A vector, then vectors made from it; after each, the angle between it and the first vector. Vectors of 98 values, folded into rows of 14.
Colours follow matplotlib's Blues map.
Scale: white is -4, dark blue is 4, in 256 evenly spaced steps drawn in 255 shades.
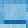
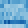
nearly parallel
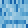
partly aligned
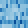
partly aligned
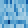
partly aligned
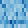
partly aligned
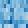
partly aligned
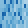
orthogonal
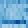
nearly parallel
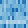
partly opposed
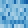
partly aligned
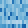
partly opposed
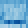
nearly parallel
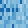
orthogonal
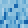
orthogonal
